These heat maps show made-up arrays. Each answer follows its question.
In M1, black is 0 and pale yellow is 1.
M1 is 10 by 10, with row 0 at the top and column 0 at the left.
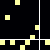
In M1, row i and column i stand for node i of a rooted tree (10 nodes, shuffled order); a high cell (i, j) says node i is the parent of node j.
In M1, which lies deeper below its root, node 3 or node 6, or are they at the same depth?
node 6
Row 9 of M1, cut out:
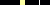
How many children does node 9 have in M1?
1
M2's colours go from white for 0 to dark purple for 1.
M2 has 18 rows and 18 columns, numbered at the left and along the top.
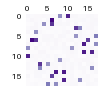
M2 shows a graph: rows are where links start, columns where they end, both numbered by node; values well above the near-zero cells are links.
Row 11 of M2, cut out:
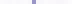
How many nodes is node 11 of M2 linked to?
1
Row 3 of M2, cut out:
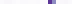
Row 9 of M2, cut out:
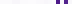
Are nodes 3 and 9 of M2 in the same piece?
yes
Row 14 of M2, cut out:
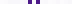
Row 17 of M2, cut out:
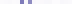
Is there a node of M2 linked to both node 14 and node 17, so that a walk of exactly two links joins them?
yes
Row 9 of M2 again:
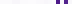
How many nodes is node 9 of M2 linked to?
2
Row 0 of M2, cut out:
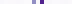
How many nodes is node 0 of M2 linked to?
2
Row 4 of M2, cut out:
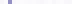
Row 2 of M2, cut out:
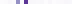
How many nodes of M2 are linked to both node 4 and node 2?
0
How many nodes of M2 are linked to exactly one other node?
5
